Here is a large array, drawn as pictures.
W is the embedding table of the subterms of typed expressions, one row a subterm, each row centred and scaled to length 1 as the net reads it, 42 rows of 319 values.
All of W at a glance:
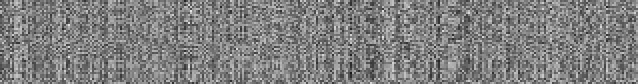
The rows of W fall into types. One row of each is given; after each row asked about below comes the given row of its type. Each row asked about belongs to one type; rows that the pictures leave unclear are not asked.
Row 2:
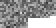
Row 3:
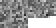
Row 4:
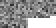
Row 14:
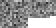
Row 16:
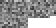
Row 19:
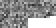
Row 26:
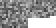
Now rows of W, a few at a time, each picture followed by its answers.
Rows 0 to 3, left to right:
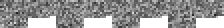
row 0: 2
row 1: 14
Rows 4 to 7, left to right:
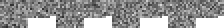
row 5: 19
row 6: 14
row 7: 4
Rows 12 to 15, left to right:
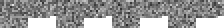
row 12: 16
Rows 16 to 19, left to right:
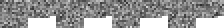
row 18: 2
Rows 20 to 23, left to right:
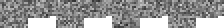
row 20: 3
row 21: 19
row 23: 16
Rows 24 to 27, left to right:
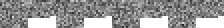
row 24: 26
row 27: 4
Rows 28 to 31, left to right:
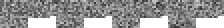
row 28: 16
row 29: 16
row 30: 2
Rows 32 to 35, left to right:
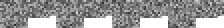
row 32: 2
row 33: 2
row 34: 16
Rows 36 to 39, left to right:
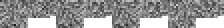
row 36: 4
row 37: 14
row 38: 14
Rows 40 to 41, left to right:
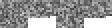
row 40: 14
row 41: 3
